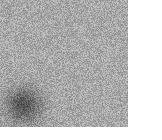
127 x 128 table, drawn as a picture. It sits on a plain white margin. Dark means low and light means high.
The ninth with the lowest average is the bottom left. The halves do not mirror each other. No row or column stands out. A single dip lies in the bottom left.
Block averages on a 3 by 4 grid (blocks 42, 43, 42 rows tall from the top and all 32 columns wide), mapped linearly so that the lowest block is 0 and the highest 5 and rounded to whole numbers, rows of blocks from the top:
5555 / 5555 / 0355
